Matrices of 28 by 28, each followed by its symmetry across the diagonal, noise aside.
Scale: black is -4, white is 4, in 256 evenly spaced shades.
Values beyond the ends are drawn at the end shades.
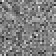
antisymmetric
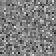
antisymmetric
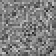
symmetric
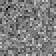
symmetric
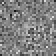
symmetric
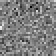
neither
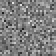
antisymmetric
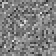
symmetric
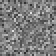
symmetric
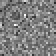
symmetric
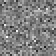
neither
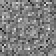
symmetric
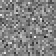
neither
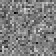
neither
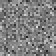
antisymmetric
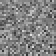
neither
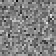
neither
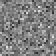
antisymmetric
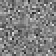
antisymmetric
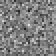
antisymmetric
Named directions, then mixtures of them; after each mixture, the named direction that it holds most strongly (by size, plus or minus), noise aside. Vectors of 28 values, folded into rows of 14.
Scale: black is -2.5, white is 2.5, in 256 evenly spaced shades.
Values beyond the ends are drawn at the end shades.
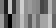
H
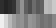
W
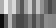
W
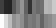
W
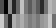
H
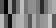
H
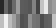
W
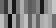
H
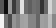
H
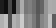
W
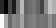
W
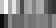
W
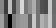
H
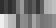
W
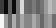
W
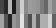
H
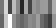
H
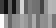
W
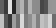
H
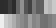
W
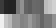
W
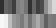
W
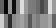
H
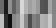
H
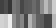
W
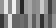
H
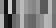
H
